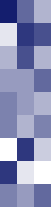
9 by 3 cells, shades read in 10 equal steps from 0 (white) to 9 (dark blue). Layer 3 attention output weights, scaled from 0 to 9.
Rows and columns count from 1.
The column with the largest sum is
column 2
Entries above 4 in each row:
2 2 1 1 1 2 1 1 2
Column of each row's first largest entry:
1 2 2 3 1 1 2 1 3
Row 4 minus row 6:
-1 1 1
